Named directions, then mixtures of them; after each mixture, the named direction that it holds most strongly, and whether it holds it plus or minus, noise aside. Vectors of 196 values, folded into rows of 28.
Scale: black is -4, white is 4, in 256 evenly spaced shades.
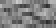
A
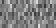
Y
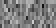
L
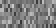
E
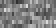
A, minus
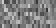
L, plus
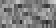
A, plus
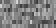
A, plus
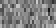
E, minus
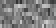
A, minus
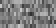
E, minus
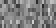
L, plus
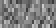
L, minus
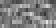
A, minus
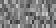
L, minus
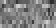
A, minus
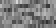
A, plus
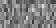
L, minus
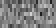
Y, minus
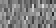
L, minus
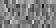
L, plus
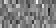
L, minus
